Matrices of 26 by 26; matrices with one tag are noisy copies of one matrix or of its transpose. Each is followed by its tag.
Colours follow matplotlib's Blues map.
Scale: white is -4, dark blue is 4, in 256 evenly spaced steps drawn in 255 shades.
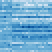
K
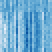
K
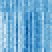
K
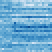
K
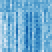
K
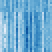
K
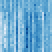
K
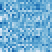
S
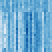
K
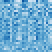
S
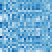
S
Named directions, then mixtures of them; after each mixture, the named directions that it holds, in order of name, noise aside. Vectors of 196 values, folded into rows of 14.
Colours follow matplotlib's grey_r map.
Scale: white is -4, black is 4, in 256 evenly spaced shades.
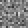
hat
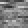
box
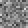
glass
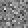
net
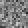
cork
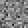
cork, glass, net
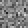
cork, hat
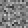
glass, hat, net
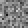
cork, glass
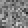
cork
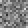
glass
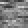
box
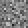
net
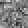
box, cork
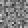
cork, glass, hat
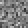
cork, hat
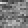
box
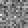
cork, glass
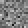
cork, glass, net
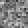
box, cork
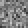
cork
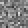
cork, hat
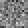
cork, hat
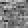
box, net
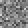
glass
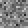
glass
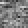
box, cork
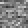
box, cork, hat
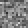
box, cork, hat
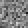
cork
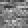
box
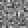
hat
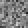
cork
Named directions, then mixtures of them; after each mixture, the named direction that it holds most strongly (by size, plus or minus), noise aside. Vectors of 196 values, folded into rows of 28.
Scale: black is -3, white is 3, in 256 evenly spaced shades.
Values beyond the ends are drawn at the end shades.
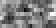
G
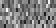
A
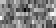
G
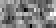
G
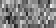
A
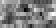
G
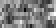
G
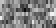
G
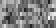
G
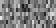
A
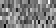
A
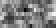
G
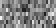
A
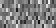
A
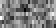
G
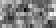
G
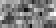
G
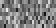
A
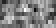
G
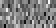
A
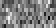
A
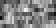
G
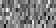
A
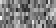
A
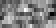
G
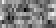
G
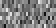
A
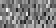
A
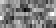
G
